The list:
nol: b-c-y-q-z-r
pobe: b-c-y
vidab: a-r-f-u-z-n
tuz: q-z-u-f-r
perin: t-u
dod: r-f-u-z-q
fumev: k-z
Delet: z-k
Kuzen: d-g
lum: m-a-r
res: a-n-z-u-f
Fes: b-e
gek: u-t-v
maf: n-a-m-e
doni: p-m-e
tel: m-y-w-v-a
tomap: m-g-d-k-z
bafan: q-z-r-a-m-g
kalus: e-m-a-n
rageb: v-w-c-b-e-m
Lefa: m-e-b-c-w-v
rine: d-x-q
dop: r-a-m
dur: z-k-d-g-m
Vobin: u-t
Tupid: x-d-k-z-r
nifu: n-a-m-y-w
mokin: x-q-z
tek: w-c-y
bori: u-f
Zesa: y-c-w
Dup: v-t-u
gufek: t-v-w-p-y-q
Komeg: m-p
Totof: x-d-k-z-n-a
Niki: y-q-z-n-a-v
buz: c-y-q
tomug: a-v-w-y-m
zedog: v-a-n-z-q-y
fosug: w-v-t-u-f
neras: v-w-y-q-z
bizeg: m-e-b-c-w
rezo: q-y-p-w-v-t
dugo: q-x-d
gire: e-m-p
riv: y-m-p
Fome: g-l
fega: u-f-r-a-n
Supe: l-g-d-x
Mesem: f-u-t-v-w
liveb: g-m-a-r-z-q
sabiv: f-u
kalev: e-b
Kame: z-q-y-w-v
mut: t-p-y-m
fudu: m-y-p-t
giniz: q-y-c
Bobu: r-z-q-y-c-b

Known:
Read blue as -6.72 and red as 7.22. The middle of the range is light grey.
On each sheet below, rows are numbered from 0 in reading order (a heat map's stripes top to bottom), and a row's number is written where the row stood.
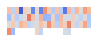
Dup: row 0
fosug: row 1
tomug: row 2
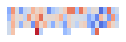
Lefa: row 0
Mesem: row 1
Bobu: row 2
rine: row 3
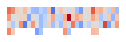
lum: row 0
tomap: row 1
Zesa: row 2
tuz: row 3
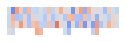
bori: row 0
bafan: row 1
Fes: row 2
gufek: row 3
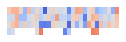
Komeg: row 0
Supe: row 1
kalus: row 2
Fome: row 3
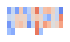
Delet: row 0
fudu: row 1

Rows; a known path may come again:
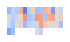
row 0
fumev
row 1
tek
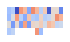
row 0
maf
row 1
Dup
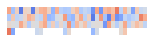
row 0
perin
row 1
Komeg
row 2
zedog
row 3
rageb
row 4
gek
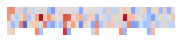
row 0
Tupid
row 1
Zesa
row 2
nifu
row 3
gufek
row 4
bizeg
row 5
Niki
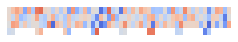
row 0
riv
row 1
nol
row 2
sabiv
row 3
rine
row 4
tomug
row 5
Fome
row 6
pobe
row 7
kalus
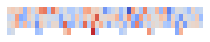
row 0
gire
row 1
Bobu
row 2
Kuzen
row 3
Mesem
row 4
doni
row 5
tel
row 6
dod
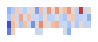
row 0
giniz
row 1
mut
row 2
kalev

